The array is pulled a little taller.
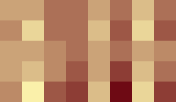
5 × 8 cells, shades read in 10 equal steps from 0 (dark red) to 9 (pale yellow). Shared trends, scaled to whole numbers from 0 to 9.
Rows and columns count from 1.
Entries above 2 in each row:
8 8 8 7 5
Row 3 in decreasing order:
6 6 6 6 5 5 4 4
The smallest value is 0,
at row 5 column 6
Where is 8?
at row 2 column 2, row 2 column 7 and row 5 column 7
